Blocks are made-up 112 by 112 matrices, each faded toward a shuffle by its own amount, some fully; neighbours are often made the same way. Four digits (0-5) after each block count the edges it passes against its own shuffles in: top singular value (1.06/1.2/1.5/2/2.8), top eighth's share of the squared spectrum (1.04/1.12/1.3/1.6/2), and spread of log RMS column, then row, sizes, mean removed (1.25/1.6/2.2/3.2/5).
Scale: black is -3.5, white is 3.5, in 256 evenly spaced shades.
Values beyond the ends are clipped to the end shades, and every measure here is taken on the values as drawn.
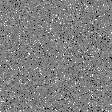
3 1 0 0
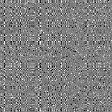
5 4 4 3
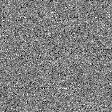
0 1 0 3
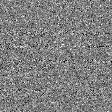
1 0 0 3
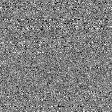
1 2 0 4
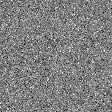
0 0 0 0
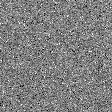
0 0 0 0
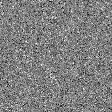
0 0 0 0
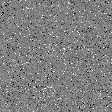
1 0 0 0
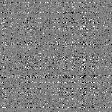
2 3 3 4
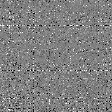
2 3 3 3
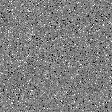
2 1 0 0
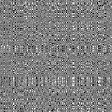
5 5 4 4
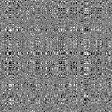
5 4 3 3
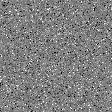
2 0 0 0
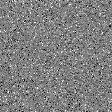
3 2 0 0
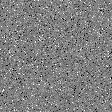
0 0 0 0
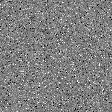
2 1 0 0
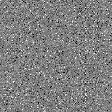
3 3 2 1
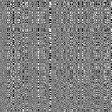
5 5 4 4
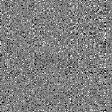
4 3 3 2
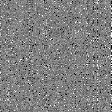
4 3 3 1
